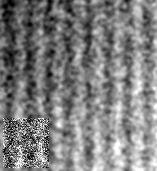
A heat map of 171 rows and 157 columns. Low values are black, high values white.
Odd patch: rougher, in the bottom left. Ninth with the lowest average: top left. Slope: up to the bottom right. Ninth with the highest average: bottom right. Stripes: upright, repeating 8 times. Roughest part: bottom left.
